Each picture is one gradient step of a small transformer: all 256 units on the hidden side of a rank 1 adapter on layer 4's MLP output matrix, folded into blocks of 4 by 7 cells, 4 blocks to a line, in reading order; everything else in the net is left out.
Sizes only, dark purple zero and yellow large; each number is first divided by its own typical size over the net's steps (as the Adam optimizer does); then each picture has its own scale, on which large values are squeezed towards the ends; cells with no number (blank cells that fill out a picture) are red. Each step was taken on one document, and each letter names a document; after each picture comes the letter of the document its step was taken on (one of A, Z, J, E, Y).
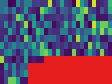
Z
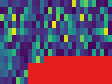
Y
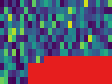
Y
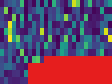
Y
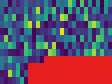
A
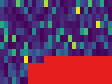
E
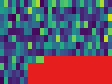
A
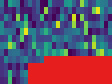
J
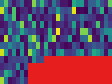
Y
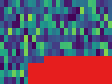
Z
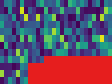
J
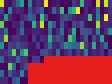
E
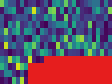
A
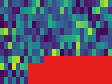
A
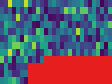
Z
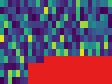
J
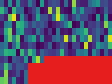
Y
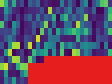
A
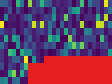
E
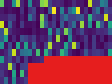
E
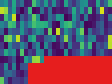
Y
